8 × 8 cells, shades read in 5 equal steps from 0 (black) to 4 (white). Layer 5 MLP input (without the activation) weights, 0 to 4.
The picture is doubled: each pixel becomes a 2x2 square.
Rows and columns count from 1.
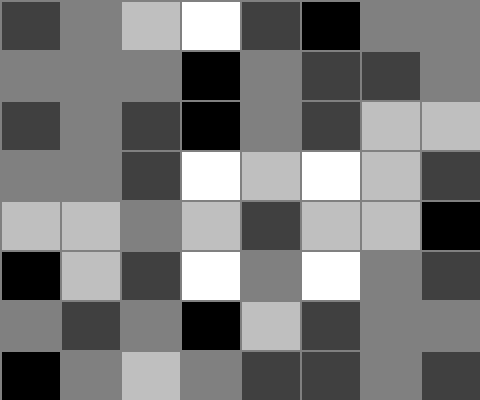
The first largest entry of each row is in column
4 1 7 4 1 4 5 3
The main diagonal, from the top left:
1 2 1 4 1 4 2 1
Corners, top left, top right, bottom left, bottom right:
1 2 0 1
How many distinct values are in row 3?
4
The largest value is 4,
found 5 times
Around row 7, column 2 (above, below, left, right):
3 2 2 2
